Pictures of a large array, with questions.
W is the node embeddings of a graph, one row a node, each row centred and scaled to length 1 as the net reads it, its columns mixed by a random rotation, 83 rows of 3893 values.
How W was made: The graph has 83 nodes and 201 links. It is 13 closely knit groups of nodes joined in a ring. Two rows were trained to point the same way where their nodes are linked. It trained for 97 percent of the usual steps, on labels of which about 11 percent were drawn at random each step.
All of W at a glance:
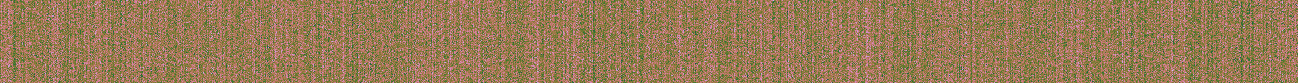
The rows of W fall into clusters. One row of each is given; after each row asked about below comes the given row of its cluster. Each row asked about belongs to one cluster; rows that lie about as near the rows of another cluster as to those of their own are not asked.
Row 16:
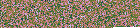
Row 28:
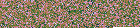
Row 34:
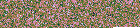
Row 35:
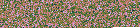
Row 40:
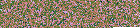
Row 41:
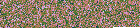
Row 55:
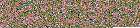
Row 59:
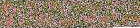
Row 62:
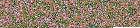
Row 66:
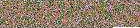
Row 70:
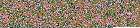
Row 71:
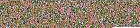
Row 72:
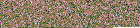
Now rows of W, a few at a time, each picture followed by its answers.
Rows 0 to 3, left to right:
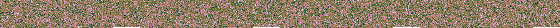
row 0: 62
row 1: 59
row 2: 59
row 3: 40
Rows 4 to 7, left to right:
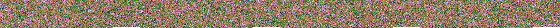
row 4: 55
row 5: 71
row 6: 41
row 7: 59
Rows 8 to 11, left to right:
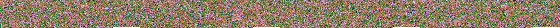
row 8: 72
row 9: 70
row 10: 35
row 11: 72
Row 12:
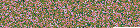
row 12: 59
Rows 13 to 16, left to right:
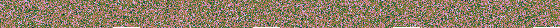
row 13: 35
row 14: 66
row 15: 16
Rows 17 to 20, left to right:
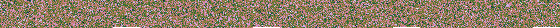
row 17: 35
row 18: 59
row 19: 70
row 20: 66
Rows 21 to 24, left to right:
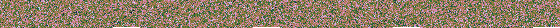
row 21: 35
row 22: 28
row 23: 71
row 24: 16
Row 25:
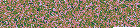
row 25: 66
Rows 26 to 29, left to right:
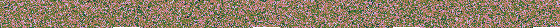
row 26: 72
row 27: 41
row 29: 16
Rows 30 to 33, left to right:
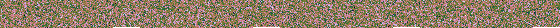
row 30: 40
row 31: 34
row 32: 70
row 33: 55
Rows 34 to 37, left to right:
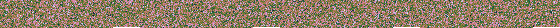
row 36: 59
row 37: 35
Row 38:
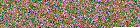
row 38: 16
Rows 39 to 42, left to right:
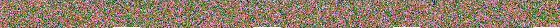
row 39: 70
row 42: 62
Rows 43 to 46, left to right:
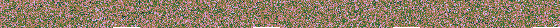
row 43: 70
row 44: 62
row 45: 28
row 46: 16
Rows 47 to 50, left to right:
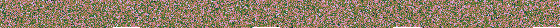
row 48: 71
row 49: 34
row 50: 41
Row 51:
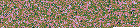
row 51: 35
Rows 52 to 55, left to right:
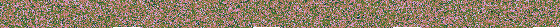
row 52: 16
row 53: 62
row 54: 41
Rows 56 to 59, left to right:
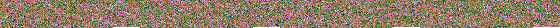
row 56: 70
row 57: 72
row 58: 35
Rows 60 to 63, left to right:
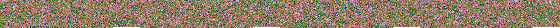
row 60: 71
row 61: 28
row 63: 34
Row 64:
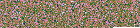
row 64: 71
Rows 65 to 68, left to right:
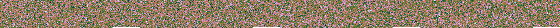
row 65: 66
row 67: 55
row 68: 59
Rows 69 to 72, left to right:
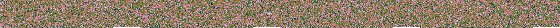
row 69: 55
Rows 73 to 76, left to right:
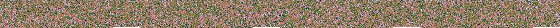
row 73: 55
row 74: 40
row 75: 34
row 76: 40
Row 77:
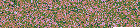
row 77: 62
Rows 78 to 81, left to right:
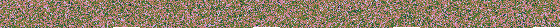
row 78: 70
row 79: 66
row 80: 28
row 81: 40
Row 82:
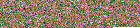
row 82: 72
